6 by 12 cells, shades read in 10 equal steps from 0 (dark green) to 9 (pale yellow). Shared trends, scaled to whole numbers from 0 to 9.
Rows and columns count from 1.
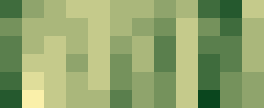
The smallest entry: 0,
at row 6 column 10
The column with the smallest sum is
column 10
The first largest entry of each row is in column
4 5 3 2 2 2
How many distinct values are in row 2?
5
